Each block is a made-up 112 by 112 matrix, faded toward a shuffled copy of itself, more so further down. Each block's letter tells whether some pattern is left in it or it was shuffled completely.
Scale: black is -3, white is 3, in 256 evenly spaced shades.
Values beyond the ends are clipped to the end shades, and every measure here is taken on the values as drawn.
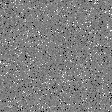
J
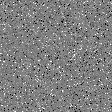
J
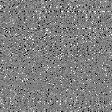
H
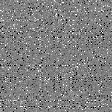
H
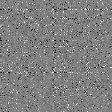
H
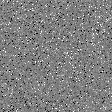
J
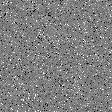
J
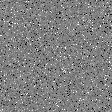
J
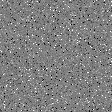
J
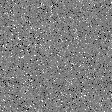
J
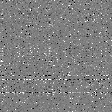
H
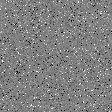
J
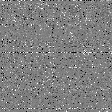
H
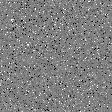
J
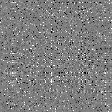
H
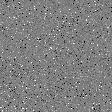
J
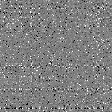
H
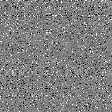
H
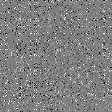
H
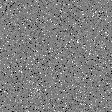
J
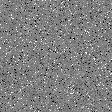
J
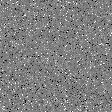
J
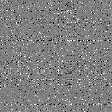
H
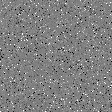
J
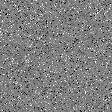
J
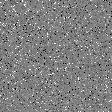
J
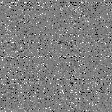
H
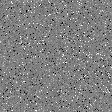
J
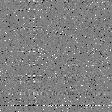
H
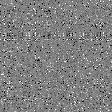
H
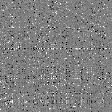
H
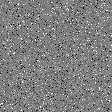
J
